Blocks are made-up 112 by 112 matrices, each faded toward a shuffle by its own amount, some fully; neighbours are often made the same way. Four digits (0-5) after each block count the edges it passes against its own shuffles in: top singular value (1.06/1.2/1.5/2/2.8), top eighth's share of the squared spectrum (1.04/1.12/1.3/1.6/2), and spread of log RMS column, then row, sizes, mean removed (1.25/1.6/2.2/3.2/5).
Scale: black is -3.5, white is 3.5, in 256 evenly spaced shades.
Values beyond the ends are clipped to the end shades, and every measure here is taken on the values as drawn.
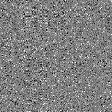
4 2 1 1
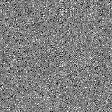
4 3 1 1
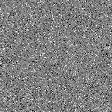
3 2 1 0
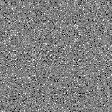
4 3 1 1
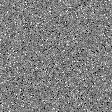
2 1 0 0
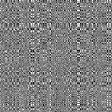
5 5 4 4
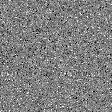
3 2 0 0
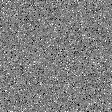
0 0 0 0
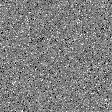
0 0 0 0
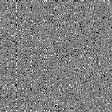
4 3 2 2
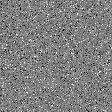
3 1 0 0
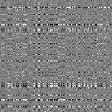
5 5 3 4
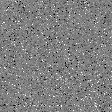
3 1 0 0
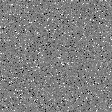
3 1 0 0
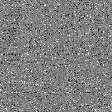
4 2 1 1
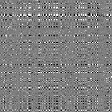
5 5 4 4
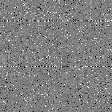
4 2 0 1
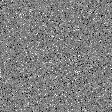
0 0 0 0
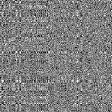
5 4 3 3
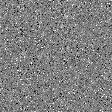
0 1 1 0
